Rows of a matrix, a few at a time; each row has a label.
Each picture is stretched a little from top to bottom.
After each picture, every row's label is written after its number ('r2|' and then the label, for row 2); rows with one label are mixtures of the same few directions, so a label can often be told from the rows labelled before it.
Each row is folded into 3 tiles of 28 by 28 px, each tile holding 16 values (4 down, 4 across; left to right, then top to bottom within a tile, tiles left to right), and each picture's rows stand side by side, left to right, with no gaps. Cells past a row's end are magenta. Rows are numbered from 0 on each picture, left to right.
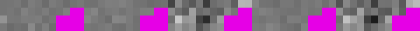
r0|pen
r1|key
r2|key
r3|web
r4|key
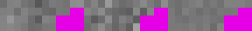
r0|key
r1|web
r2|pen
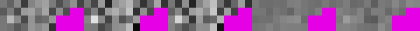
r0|web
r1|web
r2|web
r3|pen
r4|key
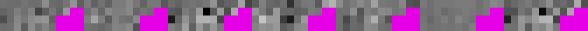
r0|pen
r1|web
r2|pen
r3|key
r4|key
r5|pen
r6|pen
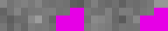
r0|key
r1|key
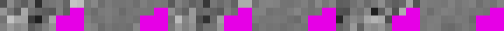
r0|key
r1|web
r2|key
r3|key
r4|pen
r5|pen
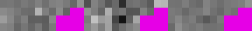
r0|pen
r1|key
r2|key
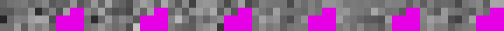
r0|pen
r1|web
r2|web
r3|key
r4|pen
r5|key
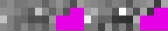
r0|pen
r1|pen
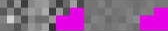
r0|web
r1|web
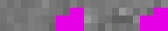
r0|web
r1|pen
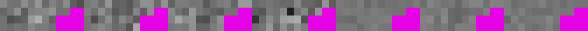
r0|key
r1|web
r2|key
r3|pen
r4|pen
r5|key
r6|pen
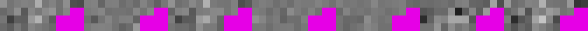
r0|key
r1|web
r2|key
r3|pen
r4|key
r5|pen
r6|key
